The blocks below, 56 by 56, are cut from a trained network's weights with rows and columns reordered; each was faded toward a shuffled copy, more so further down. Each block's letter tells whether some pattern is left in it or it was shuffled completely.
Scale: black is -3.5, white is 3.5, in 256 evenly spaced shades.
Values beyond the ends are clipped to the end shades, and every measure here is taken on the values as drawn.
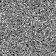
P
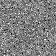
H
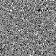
P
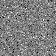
H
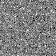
H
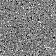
H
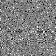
P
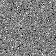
H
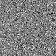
P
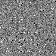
P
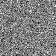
H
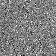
H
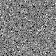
P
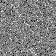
H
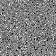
P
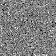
P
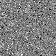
H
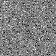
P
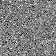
H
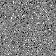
P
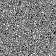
H
